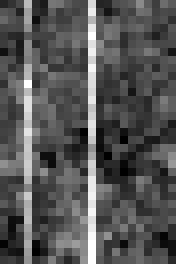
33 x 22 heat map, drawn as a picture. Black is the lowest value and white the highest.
Ninth with the highest average: bottom middle. Odd lines: columns 4 and 12. Histogram: skewed, a long tail of high values. Grain: streaks running down.
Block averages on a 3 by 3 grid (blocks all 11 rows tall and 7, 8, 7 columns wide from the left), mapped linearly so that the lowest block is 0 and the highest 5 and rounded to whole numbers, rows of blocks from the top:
241 | 410 | 151
